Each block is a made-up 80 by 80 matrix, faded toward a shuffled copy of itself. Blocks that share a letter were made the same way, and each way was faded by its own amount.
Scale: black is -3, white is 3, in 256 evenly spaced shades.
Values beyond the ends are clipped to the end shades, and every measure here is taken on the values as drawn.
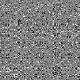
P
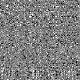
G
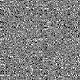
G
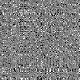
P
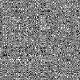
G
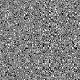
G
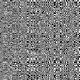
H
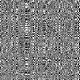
H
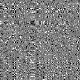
P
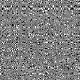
P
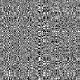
H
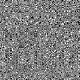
G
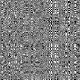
H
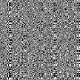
H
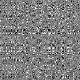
P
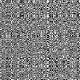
H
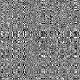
H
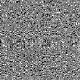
G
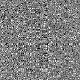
G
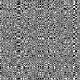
H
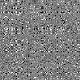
P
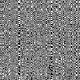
H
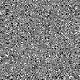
G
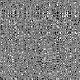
P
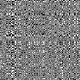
H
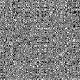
G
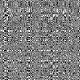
H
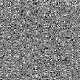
G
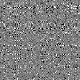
P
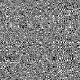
G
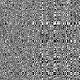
H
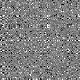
P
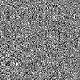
G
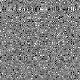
P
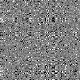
P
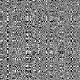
H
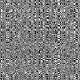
H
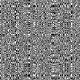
H
